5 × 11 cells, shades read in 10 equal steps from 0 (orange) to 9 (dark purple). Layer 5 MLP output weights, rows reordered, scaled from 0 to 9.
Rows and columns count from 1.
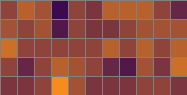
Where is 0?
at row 5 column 4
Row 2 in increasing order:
4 4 4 4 4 5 5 5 6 6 8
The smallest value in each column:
2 3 4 0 4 5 3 3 3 4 2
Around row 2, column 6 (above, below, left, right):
6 5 5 6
